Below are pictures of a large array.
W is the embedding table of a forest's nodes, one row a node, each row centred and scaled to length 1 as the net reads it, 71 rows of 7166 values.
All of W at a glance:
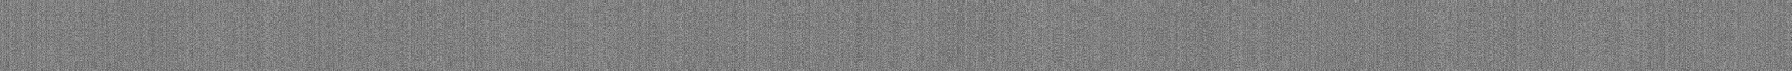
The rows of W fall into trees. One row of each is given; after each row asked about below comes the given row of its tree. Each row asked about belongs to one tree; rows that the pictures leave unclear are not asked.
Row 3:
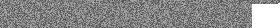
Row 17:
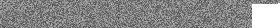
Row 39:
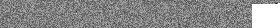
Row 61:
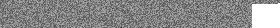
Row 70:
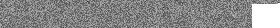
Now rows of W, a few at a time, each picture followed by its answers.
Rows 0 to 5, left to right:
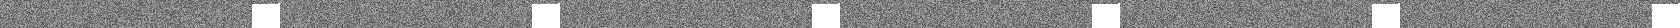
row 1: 17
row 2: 17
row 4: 17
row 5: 3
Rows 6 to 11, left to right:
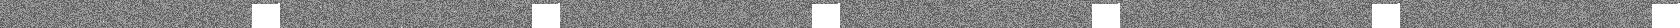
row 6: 39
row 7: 70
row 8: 39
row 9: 3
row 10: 39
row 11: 39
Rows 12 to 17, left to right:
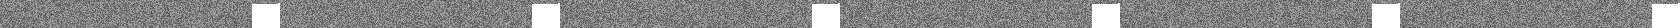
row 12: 70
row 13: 17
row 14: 61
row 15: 61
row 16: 70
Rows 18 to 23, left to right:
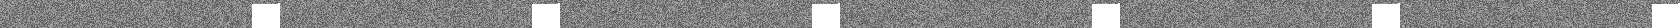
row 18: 17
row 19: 17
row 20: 39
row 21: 61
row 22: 61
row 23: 3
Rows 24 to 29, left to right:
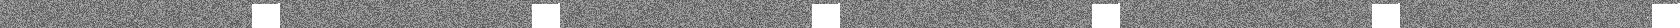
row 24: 17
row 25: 3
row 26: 3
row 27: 17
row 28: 17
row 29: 61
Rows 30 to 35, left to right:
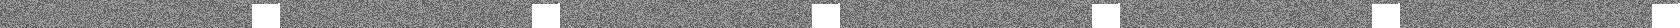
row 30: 70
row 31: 39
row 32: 3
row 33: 70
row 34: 17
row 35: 61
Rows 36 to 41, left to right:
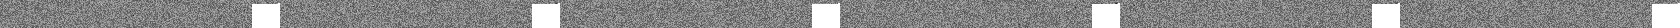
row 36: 70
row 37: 39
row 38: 17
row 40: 39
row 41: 61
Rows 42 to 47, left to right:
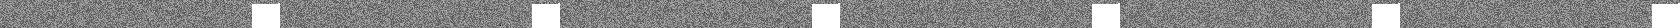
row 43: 3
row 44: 70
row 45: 17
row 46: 61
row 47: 3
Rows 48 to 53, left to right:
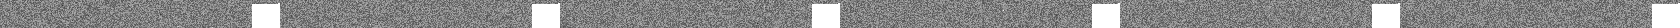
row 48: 3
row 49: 61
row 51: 39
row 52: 17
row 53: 17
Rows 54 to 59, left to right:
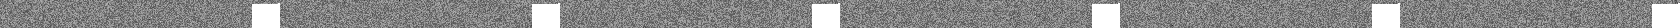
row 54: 61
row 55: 70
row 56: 17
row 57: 17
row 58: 3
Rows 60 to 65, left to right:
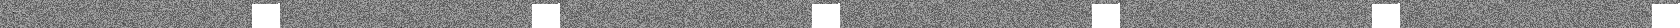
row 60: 17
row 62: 61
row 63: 3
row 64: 61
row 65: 3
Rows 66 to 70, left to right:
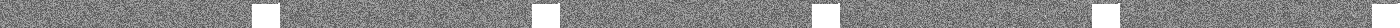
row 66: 3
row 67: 61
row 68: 3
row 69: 70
